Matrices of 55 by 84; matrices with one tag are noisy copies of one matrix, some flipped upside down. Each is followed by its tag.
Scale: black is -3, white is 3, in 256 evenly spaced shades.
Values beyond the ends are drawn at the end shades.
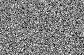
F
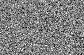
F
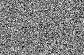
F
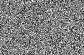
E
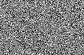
E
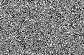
E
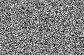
F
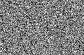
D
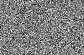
E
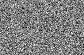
F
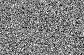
F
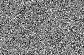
E
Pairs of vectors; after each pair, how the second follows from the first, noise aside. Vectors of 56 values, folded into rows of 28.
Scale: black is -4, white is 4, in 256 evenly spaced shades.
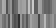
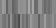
shrunk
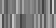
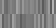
shrunk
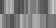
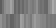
shrunk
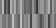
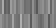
shrunk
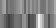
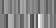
sign-scrambled
